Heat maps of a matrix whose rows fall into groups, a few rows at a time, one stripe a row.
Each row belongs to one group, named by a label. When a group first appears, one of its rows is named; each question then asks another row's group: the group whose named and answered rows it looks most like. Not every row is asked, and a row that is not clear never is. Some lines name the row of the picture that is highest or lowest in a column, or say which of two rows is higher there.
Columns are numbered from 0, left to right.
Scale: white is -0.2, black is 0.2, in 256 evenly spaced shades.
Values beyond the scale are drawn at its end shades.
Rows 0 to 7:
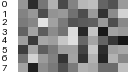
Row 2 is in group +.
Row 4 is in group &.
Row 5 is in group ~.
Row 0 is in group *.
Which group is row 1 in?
~
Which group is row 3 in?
~
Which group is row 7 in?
*
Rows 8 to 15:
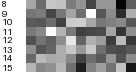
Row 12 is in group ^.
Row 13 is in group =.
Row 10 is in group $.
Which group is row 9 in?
=
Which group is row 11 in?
+
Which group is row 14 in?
+
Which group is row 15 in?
^
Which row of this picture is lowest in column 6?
9
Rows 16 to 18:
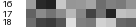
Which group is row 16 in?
=
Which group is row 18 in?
$
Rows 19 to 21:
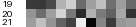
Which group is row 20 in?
^
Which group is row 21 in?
~
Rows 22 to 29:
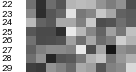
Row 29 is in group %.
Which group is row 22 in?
$
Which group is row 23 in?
$
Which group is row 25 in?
$
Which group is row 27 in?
~
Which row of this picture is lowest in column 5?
27
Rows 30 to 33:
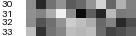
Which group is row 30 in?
*
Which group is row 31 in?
+
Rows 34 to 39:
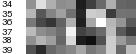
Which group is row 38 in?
+
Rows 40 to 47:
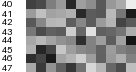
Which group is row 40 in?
%
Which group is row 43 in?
=
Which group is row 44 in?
^
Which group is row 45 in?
=
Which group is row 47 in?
*
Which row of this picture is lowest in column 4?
43
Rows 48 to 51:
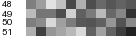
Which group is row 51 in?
&
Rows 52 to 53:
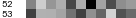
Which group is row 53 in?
+
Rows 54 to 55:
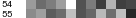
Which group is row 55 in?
^
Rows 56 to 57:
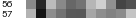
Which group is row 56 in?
*
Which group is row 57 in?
*
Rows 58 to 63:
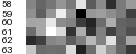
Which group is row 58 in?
~
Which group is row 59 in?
^
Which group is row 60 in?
+
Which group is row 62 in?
%
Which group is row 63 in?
^
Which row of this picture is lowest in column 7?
63
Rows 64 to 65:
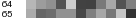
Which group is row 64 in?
+
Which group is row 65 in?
^
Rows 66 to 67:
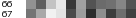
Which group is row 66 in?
&
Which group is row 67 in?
&
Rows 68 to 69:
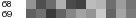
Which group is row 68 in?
*
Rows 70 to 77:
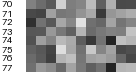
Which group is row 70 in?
=
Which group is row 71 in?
%
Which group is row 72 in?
%
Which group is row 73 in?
%
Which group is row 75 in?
=
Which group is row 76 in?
=
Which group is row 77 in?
~
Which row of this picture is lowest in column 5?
72
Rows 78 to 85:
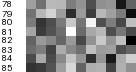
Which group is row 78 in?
&
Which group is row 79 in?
&
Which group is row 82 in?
^
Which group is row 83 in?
=
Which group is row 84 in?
~
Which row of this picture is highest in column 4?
79
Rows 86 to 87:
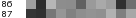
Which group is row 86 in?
*
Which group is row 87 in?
%
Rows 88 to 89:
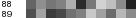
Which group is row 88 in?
^
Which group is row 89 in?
$
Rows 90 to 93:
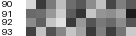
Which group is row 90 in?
*
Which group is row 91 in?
^
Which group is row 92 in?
&
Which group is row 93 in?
~
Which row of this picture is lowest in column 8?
91
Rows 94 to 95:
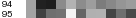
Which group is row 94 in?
=
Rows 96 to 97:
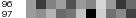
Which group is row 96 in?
*
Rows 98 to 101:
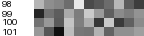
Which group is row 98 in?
+
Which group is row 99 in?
%
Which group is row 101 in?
=
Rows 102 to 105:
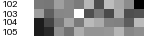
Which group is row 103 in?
+
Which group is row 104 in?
%
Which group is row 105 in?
%
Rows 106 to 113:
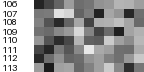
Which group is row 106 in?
%
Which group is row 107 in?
&
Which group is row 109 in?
~
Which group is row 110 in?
$
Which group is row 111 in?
%
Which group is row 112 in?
%
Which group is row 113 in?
*
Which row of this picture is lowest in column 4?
109
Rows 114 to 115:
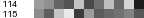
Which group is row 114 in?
^
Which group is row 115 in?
&
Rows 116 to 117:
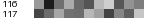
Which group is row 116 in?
*
